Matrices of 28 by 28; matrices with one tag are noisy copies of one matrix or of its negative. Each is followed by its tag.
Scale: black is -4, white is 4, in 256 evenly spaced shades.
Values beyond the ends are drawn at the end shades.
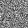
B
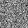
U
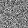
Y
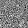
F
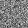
Y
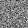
Y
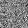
U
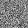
F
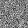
F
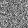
U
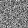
Y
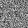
B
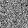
U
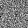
B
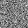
U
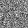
B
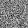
F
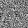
B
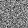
Y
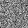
U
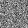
U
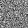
B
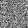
U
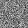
F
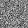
F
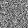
U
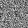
B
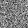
U
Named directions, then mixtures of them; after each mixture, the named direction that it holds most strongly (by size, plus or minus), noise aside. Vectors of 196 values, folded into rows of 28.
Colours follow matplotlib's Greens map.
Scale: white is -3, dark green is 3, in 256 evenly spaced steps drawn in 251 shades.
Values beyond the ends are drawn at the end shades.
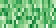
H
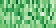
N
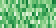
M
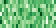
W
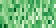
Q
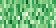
M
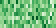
N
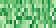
H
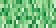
H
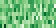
Q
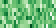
H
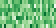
H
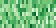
M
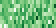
Q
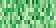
N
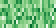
H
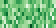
H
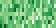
Q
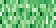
W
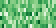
M
